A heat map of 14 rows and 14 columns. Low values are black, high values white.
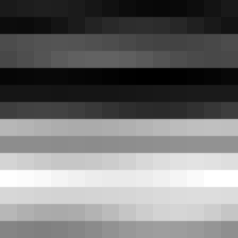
No lone cell stands out from its neighbours. Values rise toward the bottom. Streaks run across, left to right. The bottom right is the ninth with the highest average.
